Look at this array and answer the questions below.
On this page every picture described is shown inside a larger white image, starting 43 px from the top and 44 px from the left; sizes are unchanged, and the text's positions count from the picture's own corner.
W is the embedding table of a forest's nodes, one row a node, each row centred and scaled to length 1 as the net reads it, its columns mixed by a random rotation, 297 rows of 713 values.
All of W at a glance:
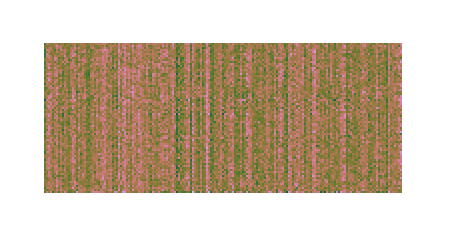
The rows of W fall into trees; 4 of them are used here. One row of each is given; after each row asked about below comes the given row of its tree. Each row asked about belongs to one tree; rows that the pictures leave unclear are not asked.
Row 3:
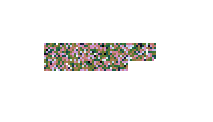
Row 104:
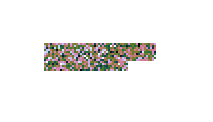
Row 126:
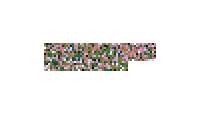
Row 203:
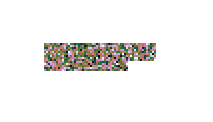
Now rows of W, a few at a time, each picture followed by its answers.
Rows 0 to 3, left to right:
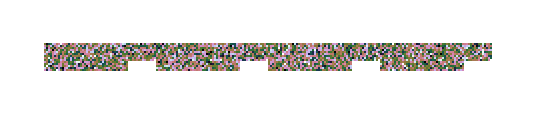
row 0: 126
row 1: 203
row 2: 104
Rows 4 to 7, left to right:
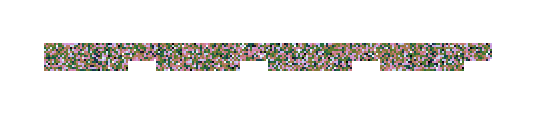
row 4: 203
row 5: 3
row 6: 3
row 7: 203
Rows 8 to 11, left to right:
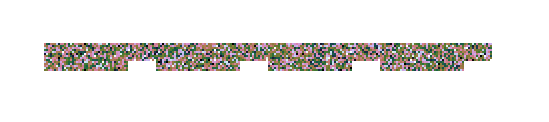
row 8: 126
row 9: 203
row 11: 3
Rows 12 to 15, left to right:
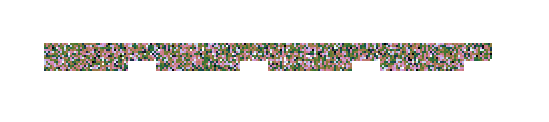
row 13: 104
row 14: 104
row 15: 126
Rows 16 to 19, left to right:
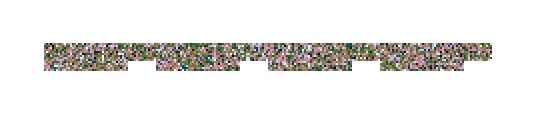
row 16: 203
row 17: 203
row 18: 104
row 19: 104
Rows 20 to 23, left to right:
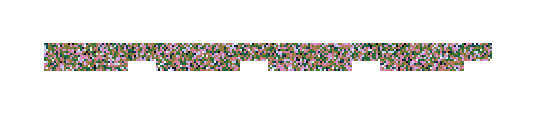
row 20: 104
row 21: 126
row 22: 126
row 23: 126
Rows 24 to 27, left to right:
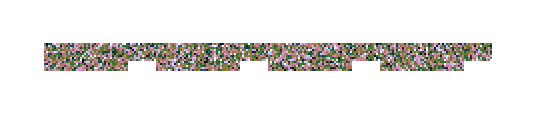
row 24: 126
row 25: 203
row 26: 104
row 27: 104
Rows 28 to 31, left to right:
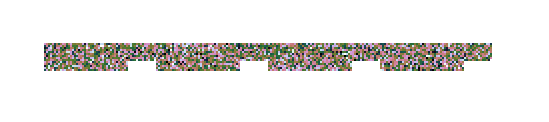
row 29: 104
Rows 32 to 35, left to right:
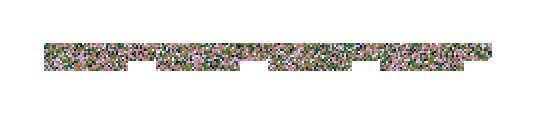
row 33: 104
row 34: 3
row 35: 203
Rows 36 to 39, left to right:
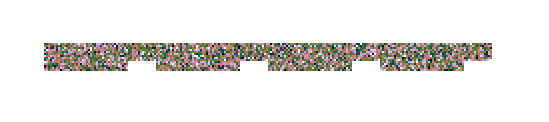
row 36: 104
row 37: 104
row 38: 3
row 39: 126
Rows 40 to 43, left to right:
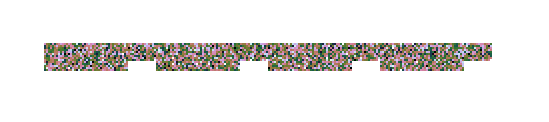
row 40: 203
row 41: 104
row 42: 203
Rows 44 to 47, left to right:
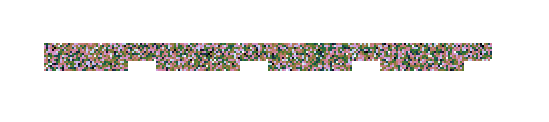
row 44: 126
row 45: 203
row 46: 203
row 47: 126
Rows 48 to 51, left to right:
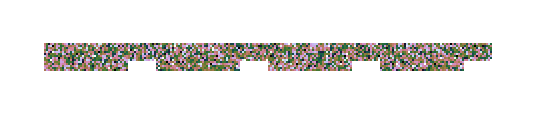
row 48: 126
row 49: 104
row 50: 203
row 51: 104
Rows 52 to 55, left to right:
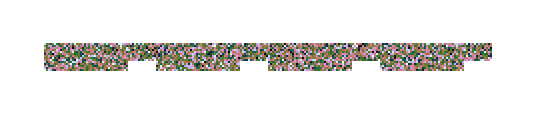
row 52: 126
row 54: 3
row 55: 126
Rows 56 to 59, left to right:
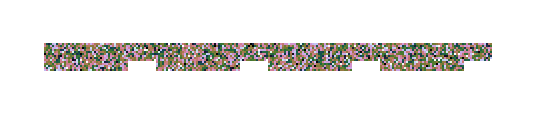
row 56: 126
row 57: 3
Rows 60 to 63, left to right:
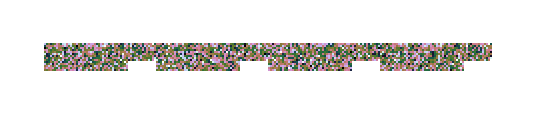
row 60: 203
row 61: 203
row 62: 126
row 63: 203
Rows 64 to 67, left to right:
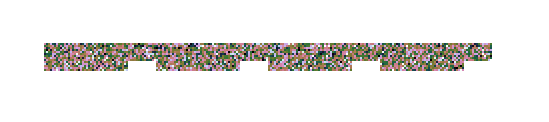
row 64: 3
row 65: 203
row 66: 203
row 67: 3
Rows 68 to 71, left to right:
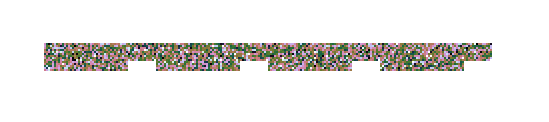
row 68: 126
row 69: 203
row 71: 126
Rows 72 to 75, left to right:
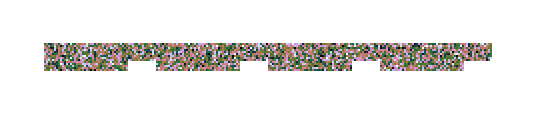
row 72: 104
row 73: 203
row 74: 203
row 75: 203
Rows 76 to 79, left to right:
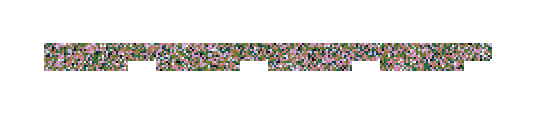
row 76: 203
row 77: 104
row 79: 3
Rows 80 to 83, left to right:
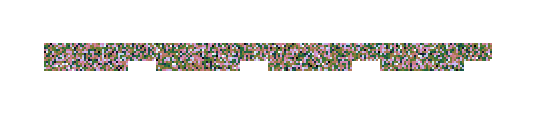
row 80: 203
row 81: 104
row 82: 126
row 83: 104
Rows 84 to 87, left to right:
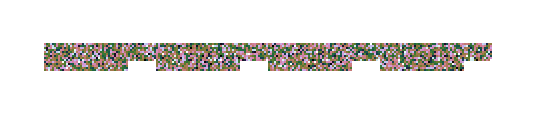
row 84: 3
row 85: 203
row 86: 203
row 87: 203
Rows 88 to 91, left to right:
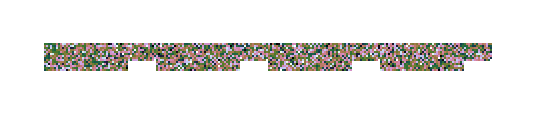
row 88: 203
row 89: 3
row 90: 3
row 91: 104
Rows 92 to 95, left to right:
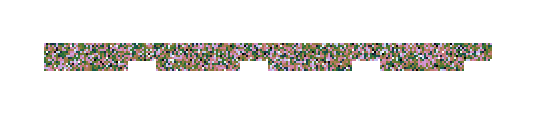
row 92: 3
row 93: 203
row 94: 126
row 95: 104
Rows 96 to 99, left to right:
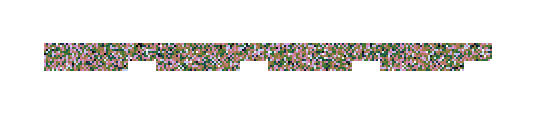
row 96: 3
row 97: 3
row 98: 104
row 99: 3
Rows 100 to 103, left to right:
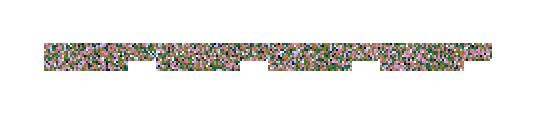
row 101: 104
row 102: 3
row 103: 3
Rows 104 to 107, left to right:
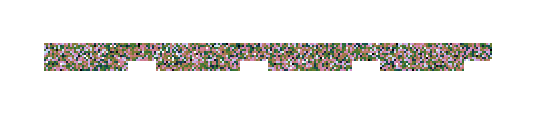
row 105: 104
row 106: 3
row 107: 104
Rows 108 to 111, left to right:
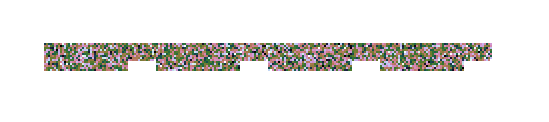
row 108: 104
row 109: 203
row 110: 104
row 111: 203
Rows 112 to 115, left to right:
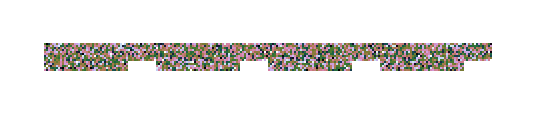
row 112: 126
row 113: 126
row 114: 126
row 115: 126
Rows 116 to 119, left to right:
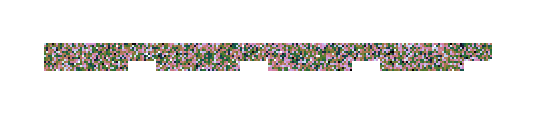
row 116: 3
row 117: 203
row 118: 126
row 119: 104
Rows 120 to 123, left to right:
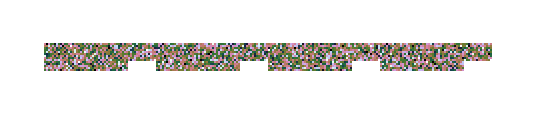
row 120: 3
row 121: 203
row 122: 203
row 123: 203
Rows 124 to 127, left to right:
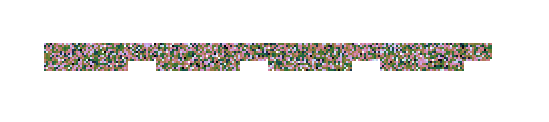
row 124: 203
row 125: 126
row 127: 104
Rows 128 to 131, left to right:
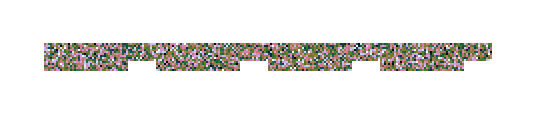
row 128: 104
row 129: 104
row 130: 3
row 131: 104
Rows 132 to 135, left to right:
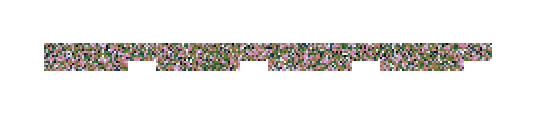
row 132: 203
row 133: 3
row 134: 203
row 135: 203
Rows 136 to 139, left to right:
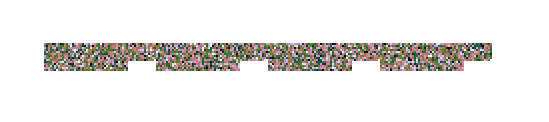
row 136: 3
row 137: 104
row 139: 126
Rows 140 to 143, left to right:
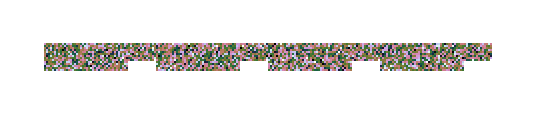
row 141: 203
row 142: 203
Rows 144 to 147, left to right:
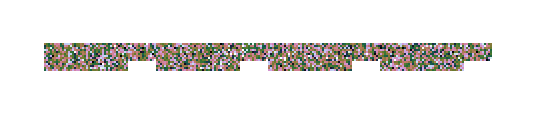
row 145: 203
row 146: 104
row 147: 203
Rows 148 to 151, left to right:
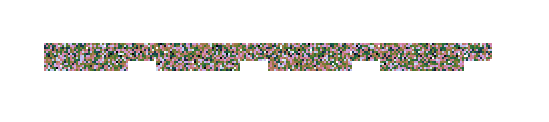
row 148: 203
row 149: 126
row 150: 203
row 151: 203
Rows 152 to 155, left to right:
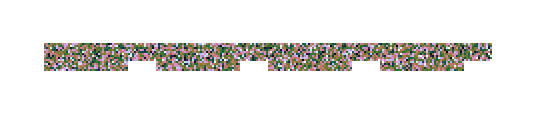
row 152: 203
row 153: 126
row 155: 104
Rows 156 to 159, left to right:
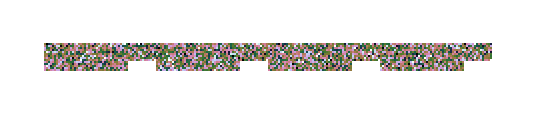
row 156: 126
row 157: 203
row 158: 3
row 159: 126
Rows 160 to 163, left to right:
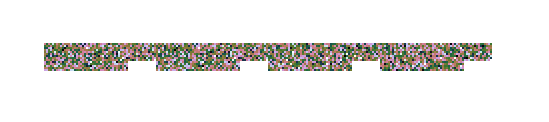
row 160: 203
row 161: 203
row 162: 203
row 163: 104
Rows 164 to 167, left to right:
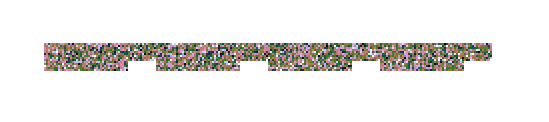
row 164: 126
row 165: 203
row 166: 3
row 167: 203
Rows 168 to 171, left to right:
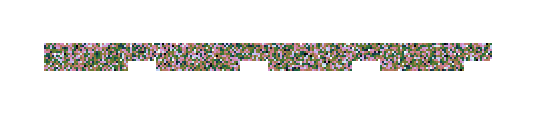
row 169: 104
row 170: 126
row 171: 203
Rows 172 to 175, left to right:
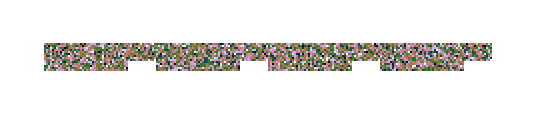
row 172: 203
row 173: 203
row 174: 203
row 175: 104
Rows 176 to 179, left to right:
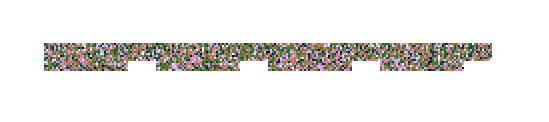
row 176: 104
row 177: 104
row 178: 203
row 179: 203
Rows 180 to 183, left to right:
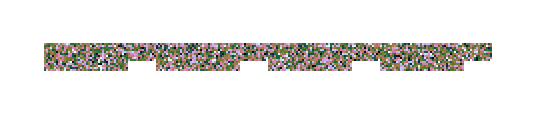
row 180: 203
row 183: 126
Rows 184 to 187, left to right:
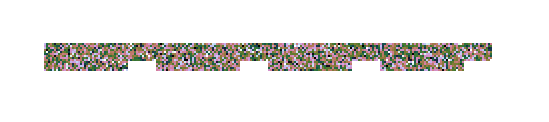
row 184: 3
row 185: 126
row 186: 104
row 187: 126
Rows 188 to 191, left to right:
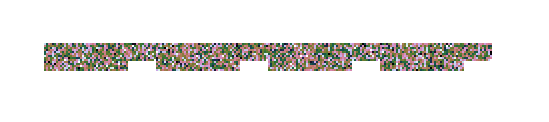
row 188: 3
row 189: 104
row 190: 3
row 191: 104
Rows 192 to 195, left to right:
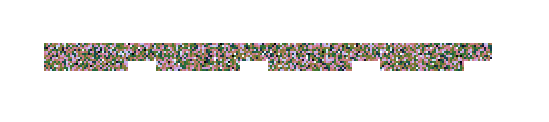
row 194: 203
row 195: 104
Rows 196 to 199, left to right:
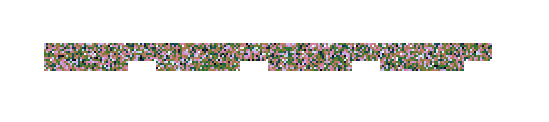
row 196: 126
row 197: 3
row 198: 203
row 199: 104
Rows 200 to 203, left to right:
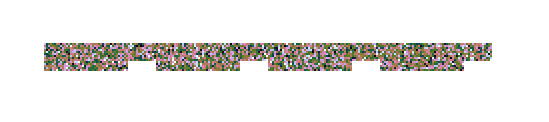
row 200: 3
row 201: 104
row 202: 104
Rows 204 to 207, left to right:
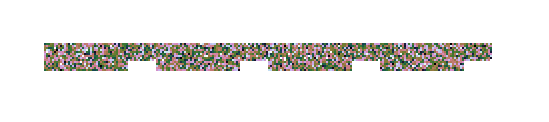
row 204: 104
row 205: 126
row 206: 104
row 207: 104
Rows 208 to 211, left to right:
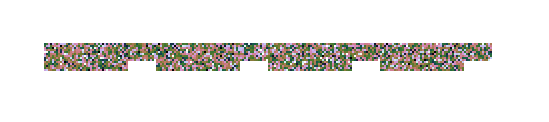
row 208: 104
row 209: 3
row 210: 203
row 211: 203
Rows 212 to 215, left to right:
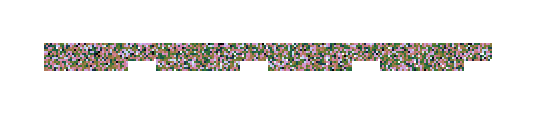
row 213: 203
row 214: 203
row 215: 3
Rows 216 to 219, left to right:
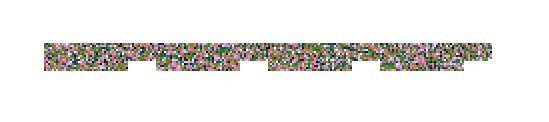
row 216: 203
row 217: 126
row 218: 203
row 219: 104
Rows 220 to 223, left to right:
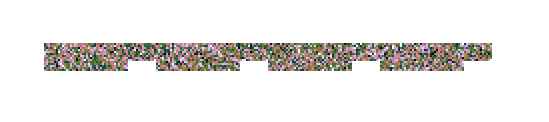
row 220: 104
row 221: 104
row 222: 3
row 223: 203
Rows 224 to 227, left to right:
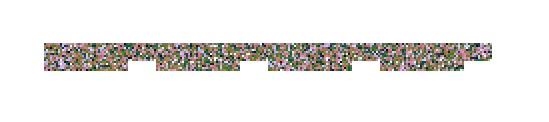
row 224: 104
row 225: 203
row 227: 3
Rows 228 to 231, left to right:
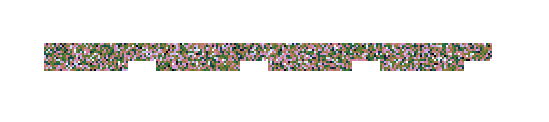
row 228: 3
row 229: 104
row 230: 104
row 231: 203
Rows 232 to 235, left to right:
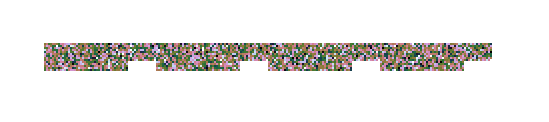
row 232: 203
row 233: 104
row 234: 126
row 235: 126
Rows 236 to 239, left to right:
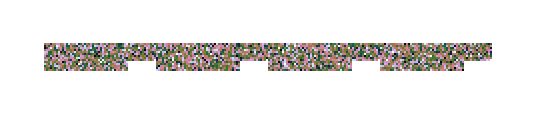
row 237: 104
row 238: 104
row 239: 126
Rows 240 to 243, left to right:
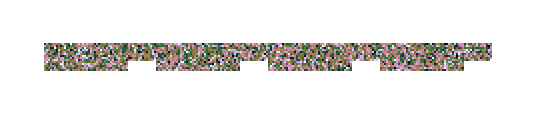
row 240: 104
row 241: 203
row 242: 126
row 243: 203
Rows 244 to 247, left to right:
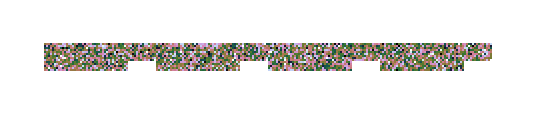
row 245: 203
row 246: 104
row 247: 3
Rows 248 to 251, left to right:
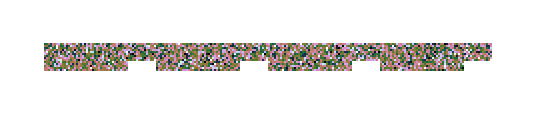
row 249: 203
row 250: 126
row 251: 203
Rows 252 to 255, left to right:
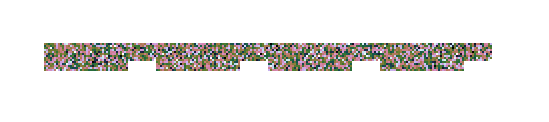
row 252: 203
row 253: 3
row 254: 126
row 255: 104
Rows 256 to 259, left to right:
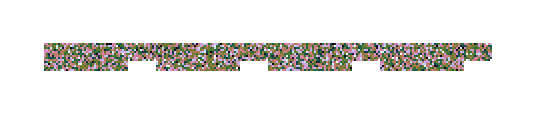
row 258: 203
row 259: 104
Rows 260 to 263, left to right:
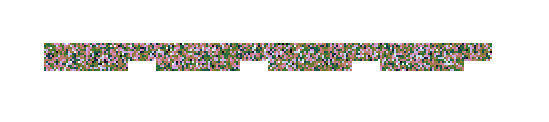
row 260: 203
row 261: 104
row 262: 3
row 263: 104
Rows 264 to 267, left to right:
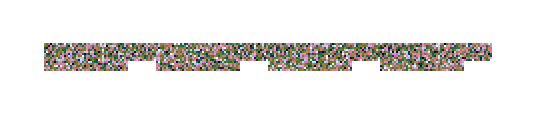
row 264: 203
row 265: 104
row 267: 203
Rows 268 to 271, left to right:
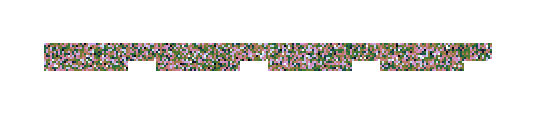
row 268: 203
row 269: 3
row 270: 104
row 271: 104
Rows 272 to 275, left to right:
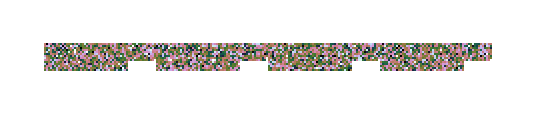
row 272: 3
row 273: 203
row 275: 3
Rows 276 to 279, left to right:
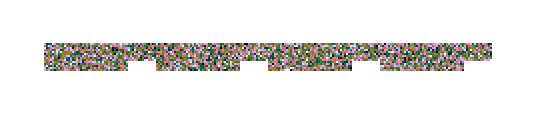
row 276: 126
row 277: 3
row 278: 203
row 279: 126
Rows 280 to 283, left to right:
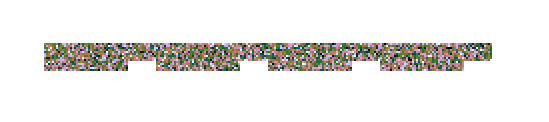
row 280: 203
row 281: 126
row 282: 203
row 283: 126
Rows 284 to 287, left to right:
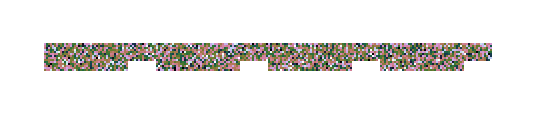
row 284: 3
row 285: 126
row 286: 3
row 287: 203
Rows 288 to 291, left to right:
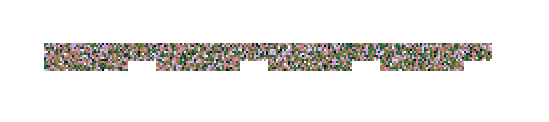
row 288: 104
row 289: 126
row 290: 104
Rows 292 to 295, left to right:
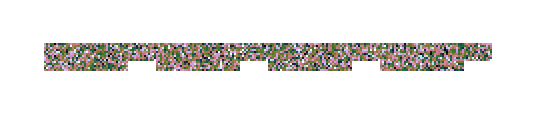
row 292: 3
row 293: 203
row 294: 3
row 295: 104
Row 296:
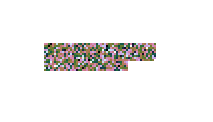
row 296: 203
